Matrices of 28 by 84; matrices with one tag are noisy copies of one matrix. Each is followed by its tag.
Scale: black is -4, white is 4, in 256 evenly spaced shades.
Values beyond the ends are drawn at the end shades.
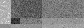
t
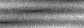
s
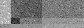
t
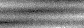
s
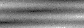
s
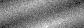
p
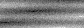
s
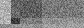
t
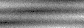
s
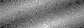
p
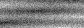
s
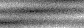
s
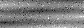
s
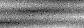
s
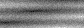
s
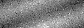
p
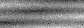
s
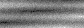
s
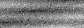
s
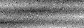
s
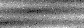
s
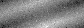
p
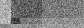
t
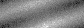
p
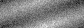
p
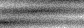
s
